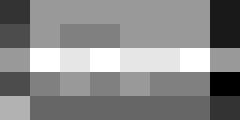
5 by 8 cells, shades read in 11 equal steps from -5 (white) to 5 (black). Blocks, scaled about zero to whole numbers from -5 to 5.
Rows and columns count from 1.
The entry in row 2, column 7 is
-1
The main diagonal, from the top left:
3 -1 -4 0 1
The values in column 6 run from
-4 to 1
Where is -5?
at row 3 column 2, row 3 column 4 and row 3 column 7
